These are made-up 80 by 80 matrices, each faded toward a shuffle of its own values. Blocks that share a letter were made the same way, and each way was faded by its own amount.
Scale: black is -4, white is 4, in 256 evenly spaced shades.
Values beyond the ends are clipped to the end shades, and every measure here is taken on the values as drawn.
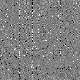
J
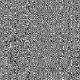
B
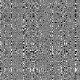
B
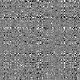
B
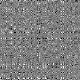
B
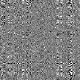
B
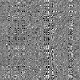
B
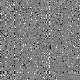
J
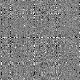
B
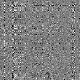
B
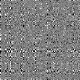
B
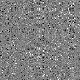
J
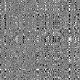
B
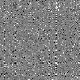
J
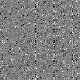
J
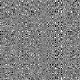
B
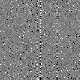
J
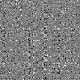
J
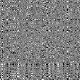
B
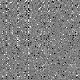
J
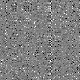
J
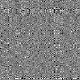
B
